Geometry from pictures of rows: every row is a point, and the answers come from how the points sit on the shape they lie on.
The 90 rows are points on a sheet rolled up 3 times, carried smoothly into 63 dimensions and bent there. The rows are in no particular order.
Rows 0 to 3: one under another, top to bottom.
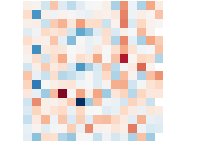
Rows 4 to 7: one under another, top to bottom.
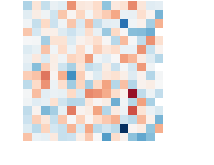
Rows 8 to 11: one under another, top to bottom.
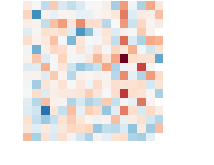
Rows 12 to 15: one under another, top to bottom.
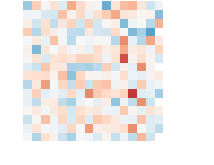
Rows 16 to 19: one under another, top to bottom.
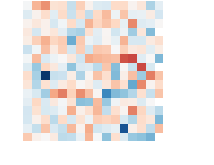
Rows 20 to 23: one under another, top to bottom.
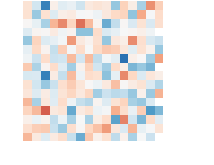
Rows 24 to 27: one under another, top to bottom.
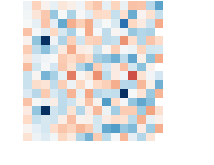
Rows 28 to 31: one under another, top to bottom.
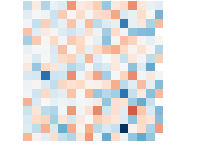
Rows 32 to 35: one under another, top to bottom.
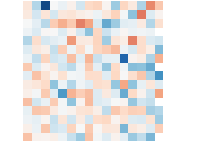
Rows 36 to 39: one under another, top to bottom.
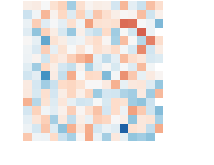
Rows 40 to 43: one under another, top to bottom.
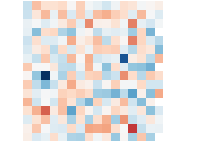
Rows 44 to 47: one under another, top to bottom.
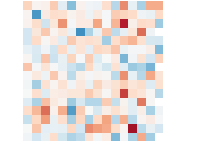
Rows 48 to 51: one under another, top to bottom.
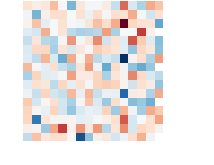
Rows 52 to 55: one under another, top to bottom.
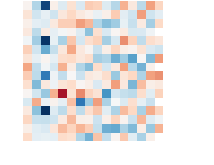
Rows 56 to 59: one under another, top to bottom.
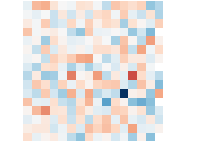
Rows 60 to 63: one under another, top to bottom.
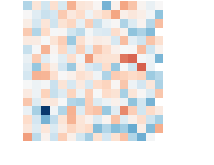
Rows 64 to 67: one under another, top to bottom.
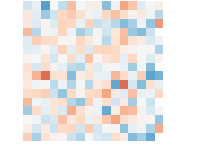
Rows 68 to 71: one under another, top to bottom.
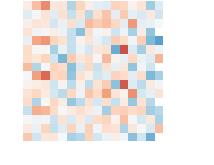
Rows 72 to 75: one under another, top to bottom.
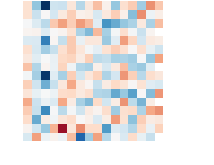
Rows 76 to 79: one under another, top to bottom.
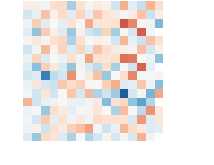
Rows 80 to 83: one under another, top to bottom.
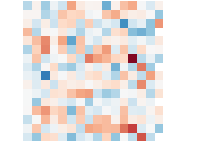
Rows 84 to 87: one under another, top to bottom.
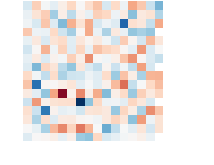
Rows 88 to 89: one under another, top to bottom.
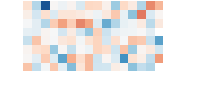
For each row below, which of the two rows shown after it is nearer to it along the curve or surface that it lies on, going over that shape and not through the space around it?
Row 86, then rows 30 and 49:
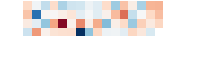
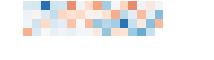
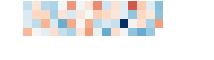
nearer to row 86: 30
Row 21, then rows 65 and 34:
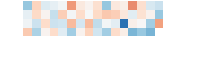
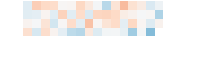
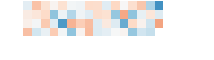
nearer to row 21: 34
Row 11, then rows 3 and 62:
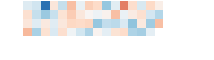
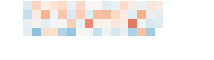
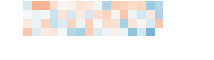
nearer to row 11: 62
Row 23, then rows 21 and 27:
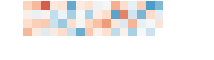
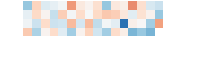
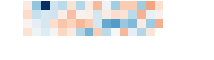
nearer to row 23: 21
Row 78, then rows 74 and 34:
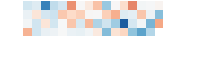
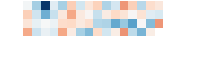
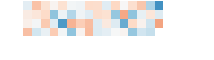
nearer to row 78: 74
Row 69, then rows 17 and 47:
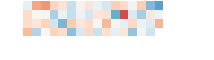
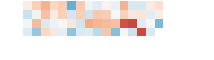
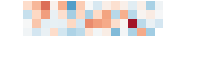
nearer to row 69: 47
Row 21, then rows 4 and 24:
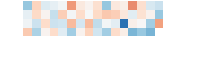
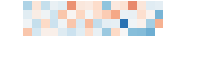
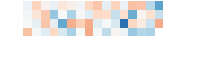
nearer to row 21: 4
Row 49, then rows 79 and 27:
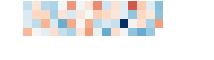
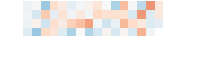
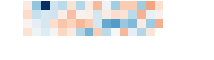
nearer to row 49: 27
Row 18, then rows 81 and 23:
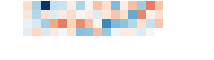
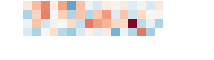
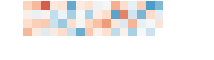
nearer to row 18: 81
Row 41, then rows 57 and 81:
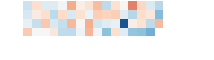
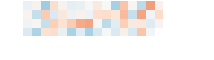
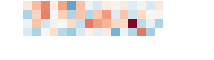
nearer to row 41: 81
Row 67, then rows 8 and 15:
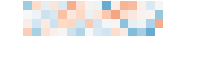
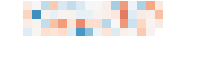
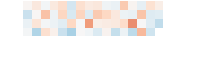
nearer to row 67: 15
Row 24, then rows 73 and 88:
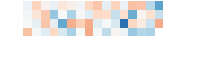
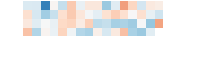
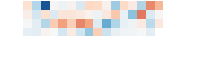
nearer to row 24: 73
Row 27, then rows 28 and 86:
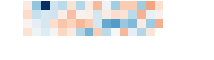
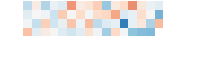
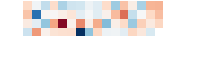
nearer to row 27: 86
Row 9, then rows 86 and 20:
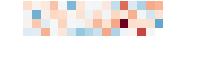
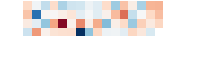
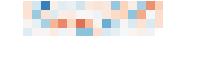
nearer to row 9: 86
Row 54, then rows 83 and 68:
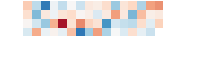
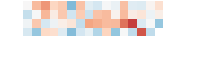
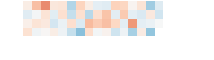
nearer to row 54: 83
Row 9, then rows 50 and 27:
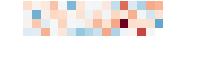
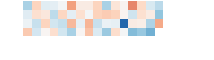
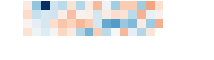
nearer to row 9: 27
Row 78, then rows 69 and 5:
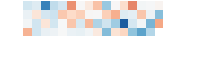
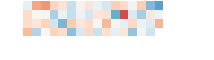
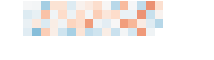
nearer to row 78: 69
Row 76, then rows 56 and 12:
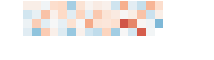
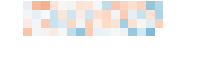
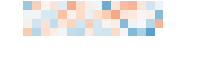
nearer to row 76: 56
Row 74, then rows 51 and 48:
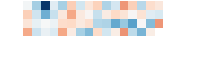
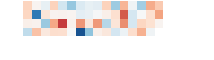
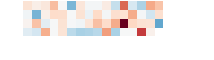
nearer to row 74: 51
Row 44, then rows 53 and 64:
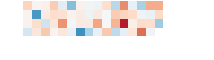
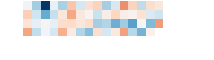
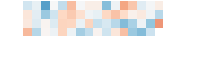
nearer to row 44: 53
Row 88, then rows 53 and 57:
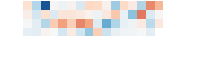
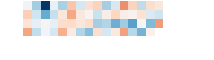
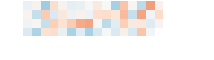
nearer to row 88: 57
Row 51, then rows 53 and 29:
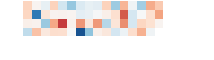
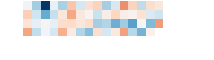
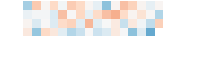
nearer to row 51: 53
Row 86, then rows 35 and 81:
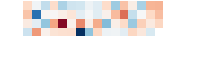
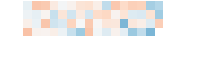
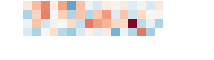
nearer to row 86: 81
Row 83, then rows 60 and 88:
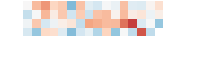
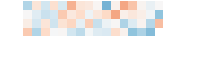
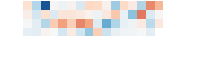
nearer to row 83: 88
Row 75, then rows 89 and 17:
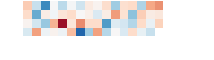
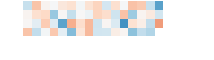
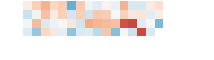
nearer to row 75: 17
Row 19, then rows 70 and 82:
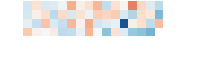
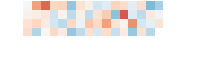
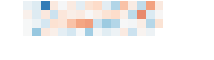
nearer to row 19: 70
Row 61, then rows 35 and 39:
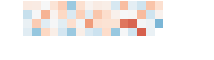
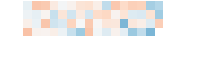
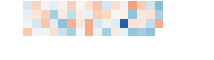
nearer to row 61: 35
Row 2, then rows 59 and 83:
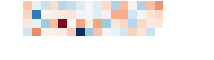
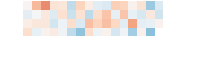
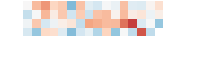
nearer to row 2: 83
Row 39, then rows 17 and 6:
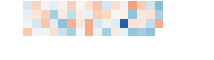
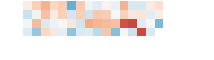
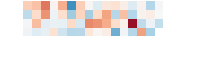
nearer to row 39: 6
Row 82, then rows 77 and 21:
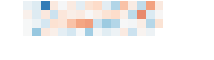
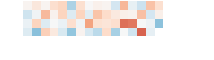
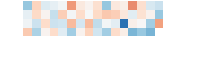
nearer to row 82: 77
